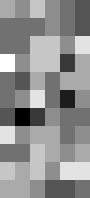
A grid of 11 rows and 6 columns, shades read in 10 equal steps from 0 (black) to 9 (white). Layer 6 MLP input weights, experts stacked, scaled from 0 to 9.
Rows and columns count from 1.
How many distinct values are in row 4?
5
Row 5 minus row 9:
0 -1 -1 -2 1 0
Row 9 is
4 4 7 6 5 6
